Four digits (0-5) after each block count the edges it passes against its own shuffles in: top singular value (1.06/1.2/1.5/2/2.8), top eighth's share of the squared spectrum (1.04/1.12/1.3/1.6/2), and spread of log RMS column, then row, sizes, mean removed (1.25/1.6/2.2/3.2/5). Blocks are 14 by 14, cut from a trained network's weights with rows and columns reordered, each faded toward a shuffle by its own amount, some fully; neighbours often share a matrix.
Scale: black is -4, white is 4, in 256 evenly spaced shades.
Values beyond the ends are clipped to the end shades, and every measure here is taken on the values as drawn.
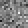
0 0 0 0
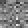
3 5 2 1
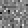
1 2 0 1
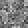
0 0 0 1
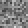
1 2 0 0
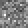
0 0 0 0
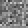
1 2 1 1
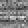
3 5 0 2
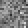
0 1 0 0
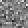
0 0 0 0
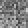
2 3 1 0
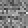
2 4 0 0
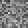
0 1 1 0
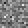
1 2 0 0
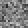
1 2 0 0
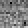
1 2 0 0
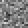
0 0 0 0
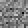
0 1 0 0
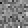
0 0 0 0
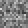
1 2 0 0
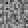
1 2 0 0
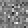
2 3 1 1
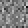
2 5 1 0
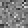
1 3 0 1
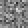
0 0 2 0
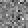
2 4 0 1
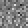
1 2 0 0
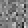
3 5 2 1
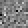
1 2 0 1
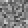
0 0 0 0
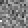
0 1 0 1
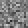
1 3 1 0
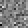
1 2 1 0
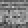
3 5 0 0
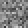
1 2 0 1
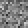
1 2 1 0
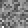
1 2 0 0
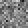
0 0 0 1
